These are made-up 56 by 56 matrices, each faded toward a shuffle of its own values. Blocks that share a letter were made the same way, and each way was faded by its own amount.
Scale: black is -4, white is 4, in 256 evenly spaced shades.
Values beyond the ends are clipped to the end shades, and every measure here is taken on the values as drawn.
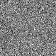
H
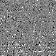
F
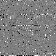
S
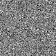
H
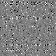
S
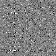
F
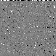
F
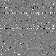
S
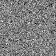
H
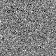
H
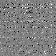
S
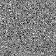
H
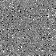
F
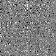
F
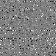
S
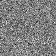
H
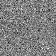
H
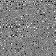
S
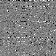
S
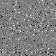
S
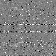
S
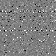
S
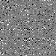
S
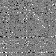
S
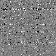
F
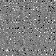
S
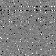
S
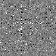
F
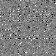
F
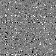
F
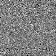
H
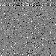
S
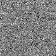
H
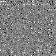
F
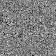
H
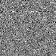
H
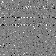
S
